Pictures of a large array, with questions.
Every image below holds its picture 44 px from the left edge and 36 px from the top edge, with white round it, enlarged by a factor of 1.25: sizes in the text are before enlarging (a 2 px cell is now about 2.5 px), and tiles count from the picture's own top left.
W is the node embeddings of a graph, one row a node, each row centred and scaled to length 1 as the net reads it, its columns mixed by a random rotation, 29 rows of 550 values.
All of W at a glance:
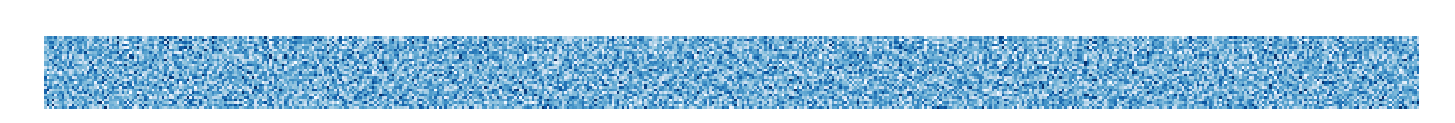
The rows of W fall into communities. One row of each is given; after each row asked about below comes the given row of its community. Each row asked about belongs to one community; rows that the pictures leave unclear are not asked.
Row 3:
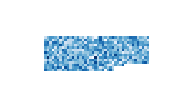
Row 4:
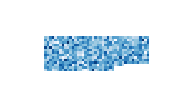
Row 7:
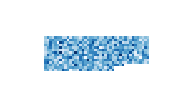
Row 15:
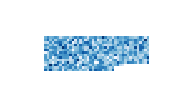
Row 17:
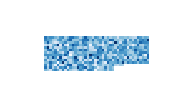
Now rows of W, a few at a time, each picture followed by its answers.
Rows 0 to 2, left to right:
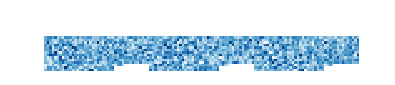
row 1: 15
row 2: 4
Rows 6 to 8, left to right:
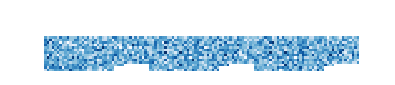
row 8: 7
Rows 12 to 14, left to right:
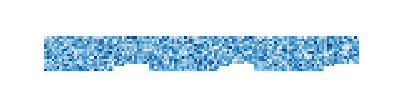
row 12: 3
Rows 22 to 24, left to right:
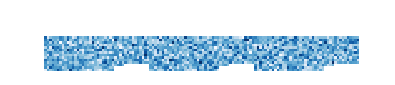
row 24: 17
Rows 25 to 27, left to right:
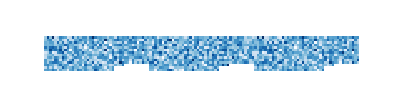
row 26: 7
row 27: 15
